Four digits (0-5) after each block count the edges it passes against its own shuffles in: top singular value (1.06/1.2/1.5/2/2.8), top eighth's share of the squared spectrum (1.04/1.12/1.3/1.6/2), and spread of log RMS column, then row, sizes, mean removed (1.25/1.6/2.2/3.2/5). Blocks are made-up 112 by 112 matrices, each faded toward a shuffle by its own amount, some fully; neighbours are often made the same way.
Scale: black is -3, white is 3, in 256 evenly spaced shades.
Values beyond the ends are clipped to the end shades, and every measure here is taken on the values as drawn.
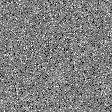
0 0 0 0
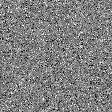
0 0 0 0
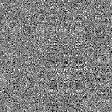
4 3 2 2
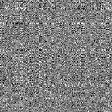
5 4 3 3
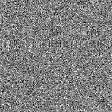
4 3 1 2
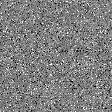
0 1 0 2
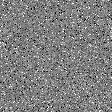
0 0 0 0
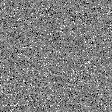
0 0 0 1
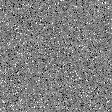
0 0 0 0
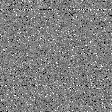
2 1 0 2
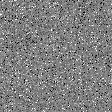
2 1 0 0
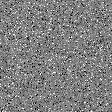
2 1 0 0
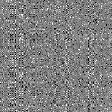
5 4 3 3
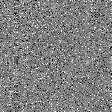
3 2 1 0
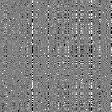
5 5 4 2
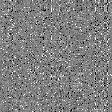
4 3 2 1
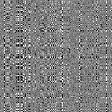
5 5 4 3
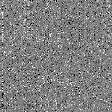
4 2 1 1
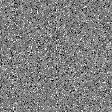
2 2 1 0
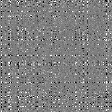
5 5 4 4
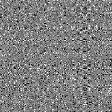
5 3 2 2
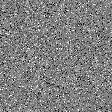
1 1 0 0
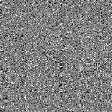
4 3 2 2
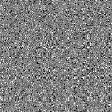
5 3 2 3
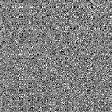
4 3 2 2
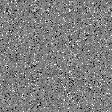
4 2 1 1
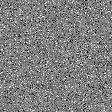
2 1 0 0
